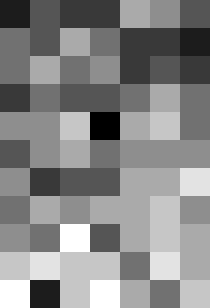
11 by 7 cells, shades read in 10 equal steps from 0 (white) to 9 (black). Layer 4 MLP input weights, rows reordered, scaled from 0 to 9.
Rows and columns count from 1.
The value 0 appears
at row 9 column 3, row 11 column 1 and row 11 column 4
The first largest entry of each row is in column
1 7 5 1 4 1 2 1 4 5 2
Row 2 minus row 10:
3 5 1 3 2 6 5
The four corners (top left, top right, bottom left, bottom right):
8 6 0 2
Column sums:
50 52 40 53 46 39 48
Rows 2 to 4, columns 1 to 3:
5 6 3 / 5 3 5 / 7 5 6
